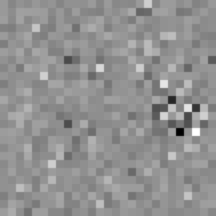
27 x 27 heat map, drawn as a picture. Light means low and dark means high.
Slope: none. Histogram: heavy tails on both sides. Odd patch: rougher, in the middle right. Stripes: none. Roughest part: middle right. Grain: fine.
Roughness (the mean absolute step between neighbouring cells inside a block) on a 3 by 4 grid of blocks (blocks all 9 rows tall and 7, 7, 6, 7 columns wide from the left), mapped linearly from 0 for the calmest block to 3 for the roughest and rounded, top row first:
0010 / 0003 / 0000
